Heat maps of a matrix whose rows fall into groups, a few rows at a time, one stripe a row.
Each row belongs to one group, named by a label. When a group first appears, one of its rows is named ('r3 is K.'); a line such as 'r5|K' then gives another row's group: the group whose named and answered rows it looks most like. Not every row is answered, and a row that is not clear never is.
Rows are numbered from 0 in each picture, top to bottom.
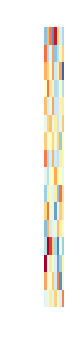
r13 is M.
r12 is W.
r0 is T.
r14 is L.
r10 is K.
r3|W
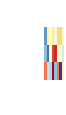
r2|L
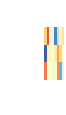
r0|K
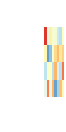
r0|M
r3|K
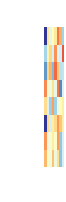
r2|T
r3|L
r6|L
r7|L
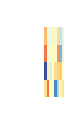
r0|L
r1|L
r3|K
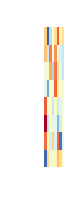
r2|T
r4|M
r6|L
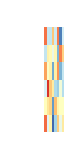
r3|W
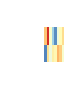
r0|K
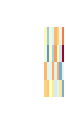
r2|L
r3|W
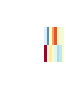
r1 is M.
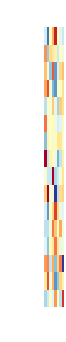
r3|K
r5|M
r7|M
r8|L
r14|K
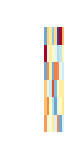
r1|M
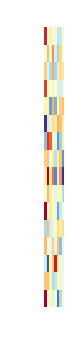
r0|M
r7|W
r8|W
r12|L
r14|K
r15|M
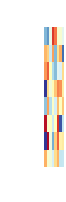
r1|W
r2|K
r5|L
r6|T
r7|L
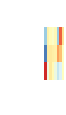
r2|M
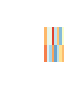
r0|L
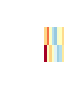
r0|K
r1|M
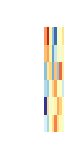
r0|K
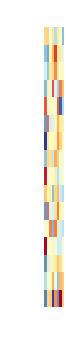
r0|W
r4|L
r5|T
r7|T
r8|M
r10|T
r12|M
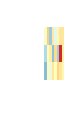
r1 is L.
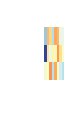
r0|T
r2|T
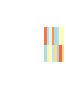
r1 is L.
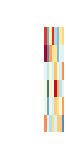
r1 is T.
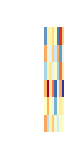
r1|L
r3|W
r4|K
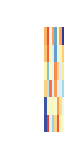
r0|W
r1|K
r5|T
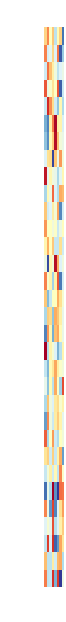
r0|W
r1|L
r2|W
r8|M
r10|L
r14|L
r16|T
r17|T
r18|M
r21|T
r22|T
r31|L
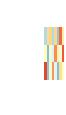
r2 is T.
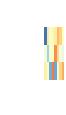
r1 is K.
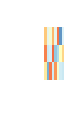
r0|L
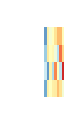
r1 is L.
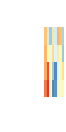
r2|K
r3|K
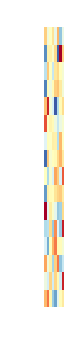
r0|L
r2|T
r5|M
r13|L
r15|K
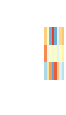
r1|M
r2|T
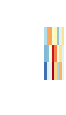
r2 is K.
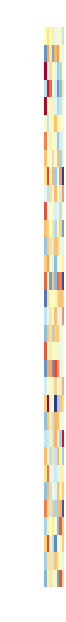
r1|T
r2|M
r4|M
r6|M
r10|M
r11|W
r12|T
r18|M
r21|K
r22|T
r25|K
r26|T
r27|W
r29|K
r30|T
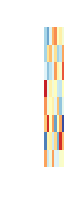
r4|L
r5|W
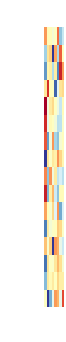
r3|K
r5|M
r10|L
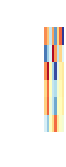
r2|K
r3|K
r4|K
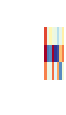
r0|M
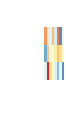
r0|L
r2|W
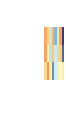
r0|W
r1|W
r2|K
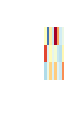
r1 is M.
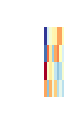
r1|T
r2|M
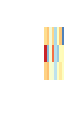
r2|K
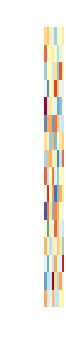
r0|K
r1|M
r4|M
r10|T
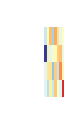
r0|T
